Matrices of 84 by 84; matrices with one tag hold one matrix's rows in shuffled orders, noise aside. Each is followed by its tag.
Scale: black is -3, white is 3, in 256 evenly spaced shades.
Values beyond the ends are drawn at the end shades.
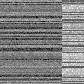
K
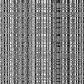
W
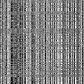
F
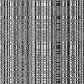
W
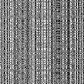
W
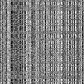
F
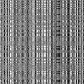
W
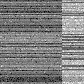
K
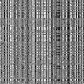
W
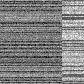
K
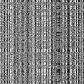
W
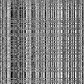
F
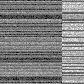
K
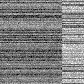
K
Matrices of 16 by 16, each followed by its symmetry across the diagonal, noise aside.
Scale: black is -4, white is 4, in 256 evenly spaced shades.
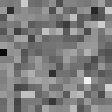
neither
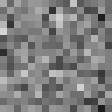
neither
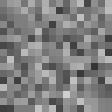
antisymmetric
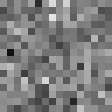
neither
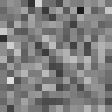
antisymmetric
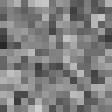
antisymmetric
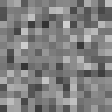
antisymmetric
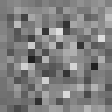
antisymmetric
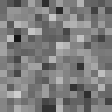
neither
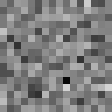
neither
